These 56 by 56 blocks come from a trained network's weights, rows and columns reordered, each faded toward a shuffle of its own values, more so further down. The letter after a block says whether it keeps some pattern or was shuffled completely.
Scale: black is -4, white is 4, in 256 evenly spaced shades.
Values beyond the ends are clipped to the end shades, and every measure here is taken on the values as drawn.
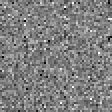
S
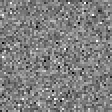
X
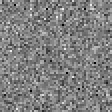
S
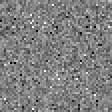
S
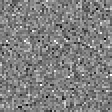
X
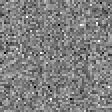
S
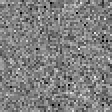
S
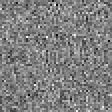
S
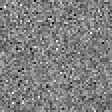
X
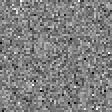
X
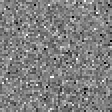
X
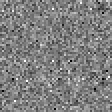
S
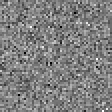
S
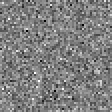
X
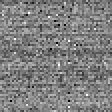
S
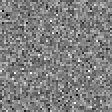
X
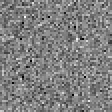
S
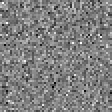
S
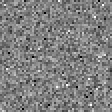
X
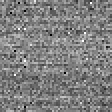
S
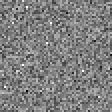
X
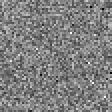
X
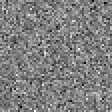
X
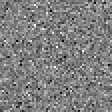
X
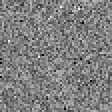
X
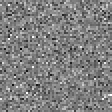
S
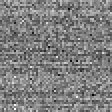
S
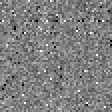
S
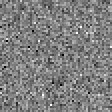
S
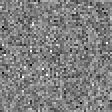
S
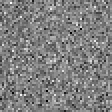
S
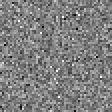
X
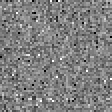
S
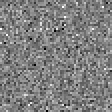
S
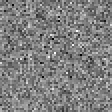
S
